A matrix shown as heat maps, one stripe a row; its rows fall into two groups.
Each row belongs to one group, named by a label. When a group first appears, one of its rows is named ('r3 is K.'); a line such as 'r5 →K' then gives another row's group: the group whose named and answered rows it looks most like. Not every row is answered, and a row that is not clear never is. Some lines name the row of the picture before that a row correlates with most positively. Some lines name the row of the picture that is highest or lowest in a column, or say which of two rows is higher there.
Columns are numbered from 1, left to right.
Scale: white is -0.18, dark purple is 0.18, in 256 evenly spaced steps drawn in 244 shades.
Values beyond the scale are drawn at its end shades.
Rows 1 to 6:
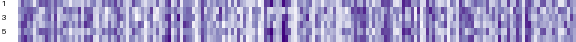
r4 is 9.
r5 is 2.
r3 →9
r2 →9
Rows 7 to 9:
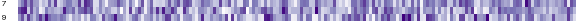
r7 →9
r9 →2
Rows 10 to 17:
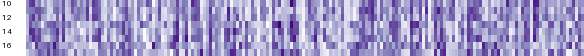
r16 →2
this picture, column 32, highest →16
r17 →2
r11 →9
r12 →9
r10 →9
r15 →9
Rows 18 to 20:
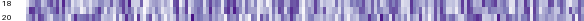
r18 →2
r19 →2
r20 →9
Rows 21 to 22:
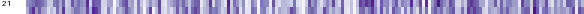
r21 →9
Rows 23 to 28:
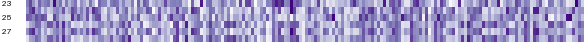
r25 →9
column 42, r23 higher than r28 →No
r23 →2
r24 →9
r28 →2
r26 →2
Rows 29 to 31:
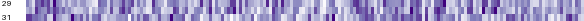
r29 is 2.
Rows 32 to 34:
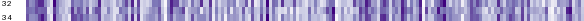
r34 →9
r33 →9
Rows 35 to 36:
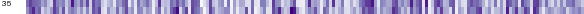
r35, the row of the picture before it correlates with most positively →33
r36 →9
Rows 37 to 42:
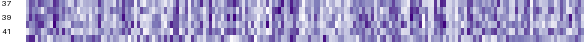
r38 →2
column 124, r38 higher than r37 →Yes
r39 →2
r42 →9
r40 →9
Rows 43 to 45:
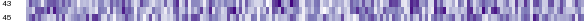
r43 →2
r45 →9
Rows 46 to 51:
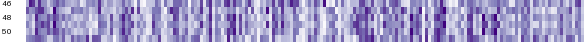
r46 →2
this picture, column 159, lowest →49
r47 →9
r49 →2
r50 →2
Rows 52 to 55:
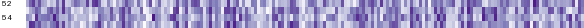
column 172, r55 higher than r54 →No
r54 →2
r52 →9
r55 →2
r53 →2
